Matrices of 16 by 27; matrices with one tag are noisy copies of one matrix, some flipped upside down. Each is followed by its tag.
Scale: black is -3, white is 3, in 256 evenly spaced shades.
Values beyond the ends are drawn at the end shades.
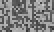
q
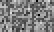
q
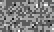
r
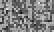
q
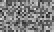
r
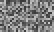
r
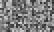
q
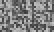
q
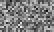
r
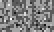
q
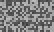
r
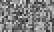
q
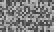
r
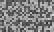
r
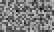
r
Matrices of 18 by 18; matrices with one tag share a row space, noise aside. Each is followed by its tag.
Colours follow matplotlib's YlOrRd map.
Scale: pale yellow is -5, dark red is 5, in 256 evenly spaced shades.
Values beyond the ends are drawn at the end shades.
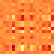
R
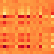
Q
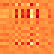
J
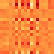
J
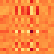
J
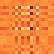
J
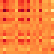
Q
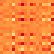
R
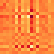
J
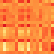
Q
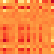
Q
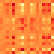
R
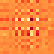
J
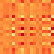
R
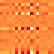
J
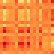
Q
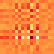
J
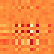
J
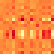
R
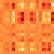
R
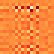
J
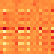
Q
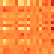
Q
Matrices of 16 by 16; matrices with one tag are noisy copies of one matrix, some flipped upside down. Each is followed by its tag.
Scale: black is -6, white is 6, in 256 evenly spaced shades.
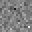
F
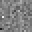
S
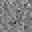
F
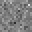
F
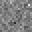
F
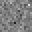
F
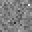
F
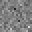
F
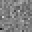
S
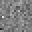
S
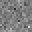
F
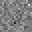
F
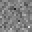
F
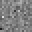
S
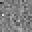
S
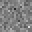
F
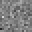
S
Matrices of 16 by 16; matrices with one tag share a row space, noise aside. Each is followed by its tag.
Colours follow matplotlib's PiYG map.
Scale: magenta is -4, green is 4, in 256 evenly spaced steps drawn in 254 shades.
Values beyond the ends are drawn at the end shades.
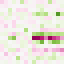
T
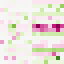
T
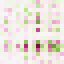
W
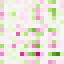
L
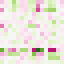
L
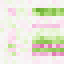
T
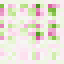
L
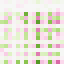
W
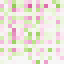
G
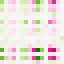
L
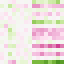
T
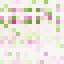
G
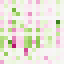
G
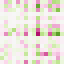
W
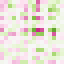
L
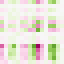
L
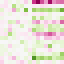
T
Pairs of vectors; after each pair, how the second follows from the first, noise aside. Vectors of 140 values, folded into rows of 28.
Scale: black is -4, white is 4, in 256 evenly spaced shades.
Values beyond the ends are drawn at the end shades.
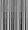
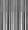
negated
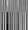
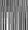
negated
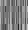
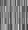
negated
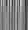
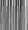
negated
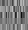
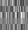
negated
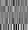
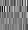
wrapped around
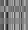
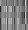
wrapped around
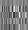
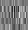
sign-scrambled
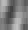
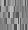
sign-scrambled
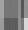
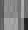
negated
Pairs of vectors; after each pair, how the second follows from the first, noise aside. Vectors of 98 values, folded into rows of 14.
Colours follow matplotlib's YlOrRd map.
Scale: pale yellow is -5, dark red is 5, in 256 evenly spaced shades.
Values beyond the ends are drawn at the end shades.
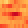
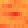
shrunk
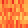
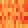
negated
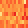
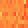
shrunk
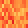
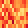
scaled up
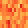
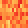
negated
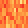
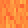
shrunk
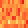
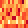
scaled up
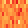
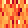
scaled up
